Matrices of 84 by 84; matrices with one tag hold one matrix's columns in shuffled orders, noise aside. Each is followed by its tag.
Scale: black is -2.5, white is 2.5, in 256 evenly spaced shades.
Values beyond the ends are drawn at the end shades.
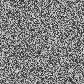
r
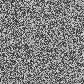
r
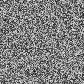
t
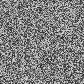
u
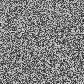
u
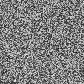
t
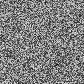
u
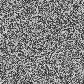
t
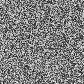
t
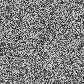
t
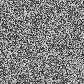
t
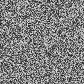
r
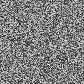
u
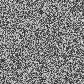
r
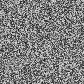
t
